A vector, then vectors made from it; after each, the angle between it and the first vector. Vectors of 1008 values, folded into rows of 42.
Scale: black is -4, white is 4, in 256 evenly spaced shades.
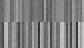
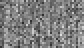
partly aligned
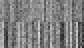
nearly opposite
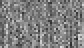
partly aligned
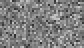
orthogonal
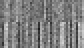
nearly parallel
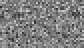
orthogonal
